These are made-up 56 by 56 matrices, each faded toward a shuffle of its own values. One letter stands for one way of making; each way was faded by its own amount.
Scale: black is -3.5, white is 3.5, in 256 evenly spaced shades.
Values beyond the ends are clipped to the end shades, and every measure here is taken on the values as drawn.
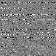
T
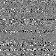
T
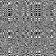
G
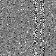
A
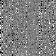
A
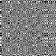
G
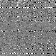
T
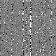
A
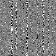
A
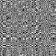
G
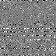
T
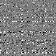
T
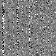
A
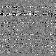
T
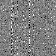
A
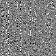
A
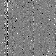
A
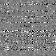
T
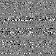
T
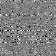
T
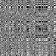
G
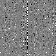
A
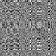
G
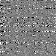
T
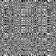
G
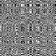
G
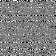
T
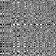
G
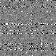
T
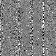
A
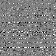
T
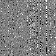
A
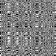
G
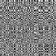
G
